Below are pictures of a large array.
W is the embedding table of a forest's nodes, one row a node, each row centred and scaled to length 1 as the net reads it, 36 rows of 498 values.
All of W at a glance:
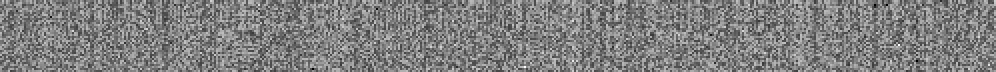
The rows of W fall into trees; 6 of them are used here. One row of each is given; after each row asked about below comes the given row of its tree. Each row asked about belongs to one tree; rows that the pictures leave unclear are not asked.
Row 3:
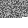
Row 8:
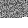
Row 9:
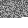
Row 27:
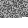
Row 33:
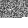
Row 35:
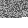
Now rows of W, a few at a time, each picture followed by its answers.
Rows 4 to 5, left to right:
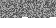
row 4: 8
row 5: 9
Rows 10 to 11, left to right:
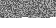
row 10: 27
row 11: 33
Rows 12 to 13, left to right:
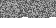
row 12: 9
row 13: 9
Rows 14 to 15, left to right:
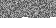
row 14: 9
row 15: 3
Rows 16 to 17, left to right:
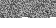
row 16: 27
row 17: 27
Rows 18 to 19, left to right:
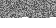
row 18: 35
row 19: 27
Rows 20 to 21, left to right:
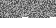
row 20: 3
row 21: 35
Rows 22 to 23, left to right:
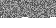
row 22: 9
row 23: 8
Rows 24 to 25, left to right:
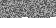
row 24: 9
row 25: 3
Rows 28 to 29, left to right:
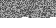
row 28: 9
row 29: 33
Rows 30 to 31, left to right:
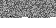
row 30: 35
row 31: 3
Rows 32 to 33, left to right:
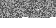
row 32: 3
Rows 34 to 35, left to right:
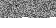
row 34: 27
